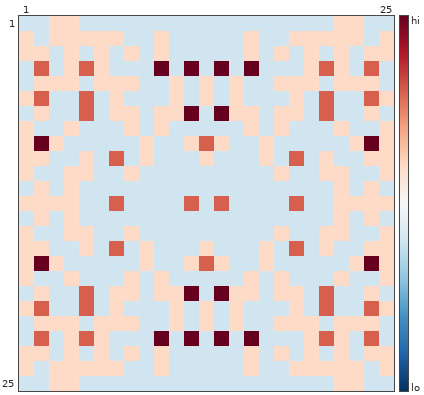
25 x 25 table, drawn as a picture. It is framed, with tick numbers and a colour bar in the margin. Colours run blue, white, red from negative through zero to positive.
The centre is the smoothest part. There is no overall slope. There is no seam. Overall the values sit about 50% of the way up the scale. No single row or column stands out from its neighbours. Its left and right halves mirror each other, and so do its top and bottom.
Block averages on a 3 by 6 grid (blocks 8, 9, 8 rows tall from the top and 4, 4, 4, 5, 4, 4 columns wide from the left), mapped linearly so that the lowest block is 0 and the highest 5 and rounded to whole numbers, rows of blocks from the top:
4 4 3 2 4 4
5 1 0 1 1 5
4 4 3 2 4 4
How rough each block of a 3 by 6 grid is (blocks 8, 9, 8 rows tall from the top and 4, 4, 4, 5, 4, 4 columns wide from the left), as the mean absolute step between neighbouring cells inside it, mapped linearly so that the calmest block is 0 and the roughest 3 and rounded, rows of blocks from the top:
2 2 3 3 2 2
2 2 0 0 2 2
2 2 3 3 2 2
